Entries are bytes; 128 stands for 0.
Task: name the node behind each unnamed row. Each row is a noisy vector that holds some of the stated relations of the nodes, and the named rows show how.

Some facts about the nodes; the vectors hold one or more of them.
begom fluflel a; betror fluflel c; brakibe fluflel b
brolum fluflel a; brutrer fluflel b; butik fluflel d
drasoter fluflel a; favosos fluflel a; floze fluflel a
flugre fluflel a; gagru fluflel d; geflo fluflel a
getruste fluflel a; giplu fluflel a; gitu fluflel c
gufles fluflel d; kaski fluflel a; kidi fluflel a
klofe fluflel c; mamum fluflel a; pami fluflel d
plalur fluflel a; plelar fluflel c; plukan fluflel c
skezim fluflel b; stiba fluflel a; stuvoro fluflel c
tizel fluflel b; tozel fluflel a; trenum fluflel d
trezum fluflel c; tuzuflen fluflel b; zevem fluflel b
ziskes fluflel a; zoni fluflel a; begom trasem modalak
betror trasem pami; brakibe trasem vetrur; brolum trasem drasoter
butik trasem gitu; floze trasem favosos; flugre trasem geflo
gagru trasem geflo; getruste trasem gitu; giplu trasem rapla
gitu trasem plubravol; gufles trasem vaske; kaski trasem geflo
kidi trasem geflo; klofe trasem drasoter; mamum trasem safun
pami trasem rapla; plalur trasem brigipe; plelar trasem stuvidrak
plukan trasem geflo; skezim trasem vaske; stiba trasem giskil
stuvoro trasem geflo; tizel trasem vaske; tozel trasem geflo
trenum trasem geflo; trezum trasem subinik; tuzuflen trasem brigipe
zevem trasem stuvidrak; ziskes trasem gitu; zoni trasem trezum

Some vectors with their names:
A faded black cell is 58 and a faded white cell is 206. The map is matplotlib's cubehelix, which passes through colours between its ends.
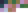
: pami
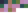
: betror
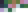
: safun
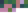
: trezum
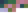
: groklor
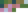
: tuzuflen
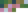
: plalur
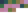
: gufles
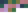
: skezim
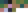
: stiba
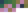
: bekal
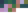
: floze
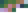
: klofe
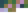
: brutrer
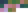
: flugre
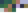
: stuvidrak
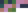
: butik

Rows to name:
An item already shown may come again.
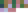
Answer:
brigipe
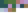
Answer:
drasoter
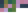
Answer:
gitu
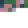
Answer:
trezum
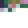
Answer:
safun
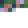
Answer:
favosos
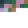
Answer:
zoni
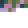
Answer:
rapla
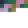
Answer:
zoni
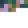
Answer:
floze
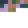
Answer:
giplu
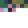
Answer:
giskil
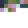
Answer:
mamum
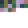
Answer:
plubravol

